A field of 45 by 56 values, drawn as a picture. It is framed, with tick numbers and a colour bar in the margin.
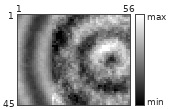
A vertical seam about 30% of the way across splits the table, and the left part is calmer. The ninth with the highest average is the middle right. No single row or column stands out from its neighbours. Rings spread out from the middle right.
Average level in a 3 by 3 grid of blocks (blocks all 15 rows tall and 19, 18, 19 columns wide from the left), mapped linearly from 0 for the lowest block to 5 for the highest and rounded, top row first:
1 0 4 | 1 0 5 | 2 0 1
